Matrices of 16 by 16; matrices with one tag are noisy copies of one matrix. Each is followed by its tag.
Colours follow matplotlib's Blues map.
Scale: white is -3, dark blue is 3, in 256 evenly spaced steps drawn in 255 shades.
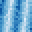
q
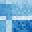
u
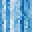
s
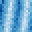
q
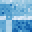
u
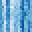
s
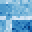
u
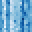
s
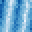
q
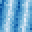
q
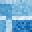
u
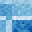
u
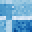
u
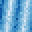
q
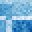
u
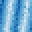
q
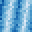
q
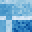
u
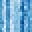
s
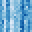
s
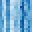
s
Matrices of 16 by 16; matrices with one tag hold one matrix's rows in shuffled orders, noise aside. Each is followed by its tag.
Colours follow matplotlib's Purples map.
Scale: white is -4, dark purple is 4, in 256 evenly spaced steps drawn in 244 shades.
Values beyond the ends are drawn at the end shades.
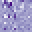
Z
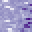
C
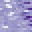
C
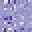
Z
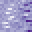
C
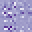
Z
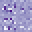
Z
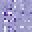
Z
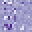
Z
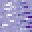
C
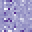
Z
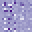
Z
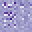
Z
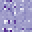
Z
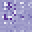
Z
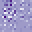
Z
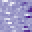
C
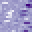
C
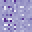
Z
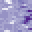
C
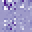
Z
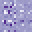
Z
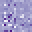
Z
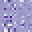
Z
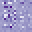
Z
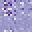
Z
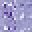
Z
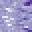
C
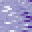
C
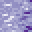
C
